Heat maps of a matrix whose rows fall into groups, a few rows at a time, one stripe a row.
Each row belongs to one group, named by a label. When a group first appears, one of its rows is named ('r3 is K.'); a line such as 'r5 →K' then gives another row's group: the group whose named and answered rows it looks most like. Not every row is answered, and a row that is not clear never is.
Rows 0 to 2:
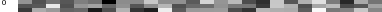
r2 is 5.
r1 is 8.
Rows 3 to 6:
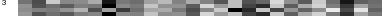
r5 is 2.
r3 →8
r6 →8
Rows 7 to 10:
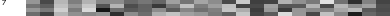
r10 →8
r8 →2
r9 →2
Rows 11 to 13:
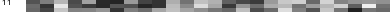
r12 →5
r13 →8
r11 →5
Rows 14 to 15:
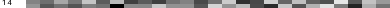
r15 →8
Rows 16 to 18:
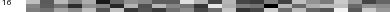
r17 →8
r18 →2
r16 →2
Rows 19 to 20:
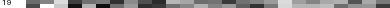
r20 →5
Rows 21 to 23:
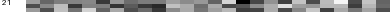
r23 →2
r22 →5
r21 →2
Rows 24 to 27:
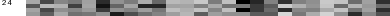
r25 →5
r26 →2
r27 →8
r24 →2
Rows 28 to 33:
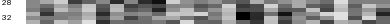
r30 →2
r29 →2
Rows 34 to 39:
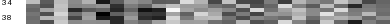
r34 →2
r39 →8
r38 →5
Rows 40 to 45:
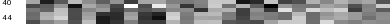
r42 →8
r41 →8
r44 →5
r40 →2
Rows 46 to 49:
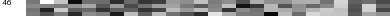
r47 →2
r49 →8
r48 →5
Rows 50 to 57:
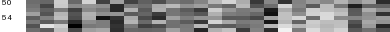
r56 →5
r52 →8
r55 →8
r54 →5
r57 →8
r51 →8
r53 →8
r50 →2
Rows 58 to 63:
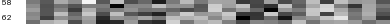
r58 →2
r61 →2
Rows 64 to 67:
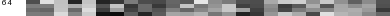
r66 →2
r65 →2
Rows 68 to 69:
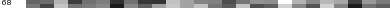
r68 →5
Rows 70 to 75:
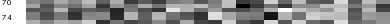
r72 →5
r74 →8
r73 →8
